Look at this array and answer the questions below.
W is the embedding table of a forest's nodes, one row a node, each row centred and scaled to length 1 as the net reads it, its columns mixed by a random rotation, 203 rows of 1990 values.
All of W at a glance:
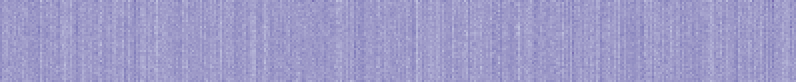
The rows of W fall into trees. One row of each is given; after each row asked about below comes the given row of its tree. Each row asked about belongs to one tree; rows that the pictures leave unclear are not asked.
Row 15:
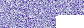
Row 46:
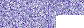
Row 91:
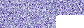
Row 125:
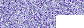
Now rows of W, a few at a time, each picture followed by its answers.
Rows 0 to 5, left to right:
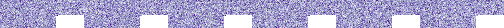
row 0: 15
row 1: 15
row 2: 15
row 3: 15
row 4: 15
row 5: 46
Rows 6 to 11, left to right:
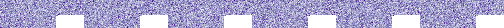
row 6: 91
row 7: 125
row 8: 46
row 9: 15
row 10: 15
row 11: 125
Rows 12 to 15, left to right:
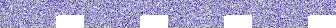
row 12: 46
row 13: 125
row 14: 46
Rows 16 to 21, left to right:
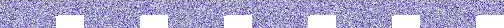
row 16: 15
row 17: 125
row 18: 15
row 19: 46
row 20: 15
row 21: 91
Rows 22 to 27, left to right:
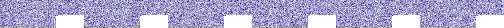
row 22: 46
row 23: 91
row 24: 15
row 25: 125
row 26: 91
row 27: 46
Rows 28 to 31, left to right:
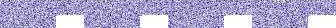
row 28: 125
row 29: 15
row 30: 46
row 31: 125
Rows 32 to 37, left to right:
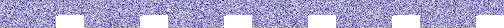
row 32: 15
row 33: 15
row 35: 125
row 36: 91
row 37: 125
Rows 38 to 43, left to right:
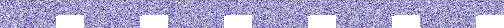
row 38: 15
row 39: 15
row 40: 46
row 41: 15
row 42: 15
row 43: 46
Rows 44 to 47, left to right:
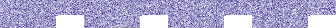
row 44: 15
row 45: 46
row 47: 15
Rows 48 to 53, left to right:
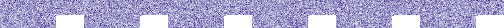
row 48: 125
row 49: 91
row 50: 15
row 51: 125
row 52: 46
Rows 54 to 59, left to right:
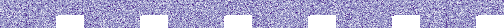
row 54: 15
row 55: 46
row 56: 91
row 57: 46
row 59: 15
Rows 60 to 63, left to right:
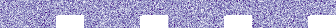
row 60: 125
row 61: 125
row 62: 46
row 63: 46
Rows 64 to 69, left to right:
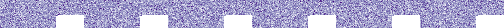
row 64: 91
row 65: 15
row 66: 46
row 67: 46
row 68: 46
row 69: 46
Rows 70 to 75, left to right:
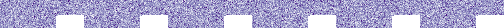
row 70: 125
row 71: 15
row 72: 91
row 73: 46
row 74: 46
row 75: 15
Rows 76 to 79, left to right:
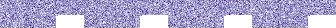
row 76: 15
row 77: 46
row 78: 46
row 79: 15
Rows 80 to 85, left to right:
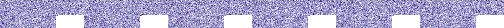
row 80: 46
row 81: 91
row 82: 46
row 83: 46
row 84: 46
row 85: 46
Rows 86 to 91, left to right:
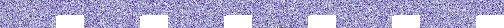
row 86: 46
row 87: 46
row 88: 15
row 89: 125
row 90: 46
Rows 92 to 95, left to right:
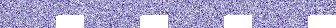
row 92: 46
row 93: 15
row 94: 125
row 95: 15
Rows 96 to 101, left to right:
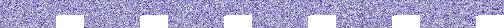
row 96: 125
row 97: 91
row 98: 125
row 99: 46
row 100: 15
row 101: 15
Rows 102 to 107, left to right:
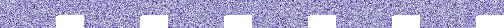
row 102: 91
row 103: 46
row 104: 91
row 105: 15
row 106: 15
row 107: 91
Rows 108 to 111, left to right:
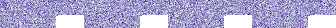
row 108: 46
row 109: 46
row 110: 15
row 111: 46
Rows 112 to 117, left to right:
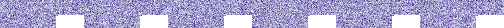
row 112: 15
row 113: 46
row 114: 15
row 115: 91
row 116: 15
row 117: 46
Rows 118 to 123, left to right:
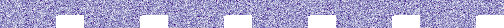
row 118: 15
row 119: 91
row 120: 46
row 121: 15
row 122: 46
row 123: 46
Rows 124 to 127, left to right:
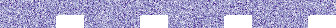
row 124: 125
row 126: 15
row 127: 46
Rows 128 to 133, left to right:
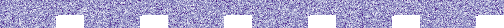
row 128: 46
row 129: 15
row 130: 46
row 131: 15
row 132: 15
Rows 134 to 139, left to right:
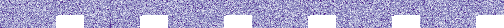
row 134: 91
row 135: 15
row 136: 91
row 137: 46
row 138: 15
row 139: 46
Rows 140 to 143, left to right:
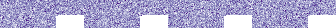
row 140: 15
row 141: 15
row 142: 46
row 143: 125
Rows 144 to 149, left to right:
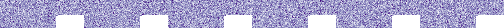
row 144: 91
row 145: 91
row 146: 46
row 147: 125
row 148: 125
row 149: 125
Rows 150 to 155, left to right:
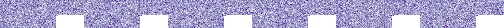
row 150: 125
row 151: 15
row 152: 15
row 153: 15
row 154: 46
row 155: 15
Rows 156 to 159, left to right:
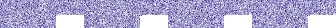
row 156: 125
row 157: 46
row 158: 125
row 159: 125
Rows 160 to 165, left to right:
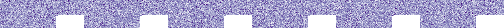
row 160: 125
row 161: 91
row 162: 15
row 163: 46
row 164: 91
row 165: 125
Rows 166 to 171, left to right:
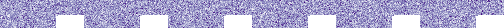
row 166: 15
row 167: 125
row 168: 125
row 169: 15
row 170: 46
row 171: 46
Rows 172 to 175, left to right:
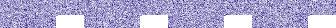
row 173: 46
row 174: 91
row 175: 91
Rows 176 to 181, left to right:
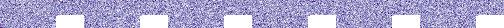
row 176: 91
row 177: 46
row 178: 15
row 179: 46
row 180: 125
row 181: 125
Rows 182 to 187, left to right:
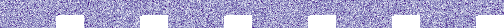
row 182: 91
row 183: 46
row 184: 125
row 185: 91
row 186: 125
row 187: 15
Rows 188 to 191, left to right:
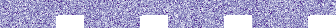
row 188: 46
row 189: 15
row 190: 15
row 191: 46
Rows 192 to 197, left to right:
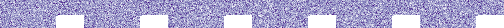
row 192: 91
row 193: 91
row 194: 46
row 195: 15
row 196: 125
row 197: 46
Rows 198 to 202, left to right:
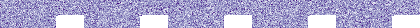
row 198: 91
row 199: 15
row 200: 125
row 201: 91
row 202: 15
